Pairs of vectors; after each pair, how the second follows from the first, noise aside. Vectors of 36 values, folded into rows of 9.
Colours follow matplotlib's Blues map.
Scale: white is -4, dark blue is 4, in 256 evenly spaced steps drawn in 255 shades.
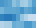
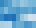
copied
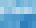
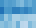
negated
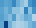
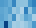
copied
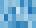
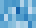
negated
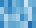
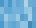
shrunk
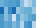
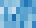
negated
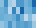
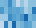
wrapped around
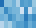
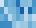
negated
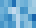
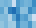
negated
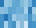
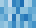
wrapped around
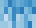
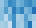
copied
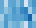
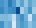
wrapped around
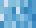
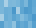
shrunk
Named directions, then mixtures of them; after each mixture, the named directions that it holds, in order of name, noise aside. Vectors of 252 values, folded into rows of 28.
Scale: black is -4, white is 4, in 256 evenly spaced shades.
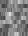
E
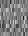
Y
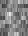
E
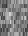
E, Y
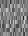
Y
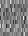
Y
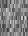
E, Y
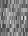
E, Y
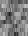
E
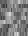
E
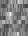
E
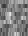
E
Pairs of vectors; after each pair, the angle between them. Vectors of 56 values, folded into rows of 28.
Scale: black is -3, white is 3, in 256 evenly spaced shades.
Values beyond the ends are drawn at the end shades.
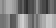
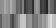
nearly parallel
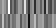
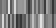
partly aligned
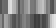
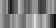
nearly opposite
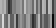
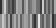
partly aligned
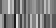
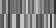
partly opposed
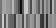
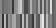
nearly opposite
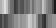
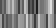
orthogonal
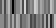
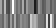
nearly opposite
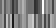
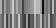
nearly opposite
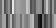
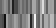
partly opposed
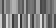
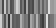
orthogonal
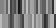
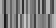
orthogonal
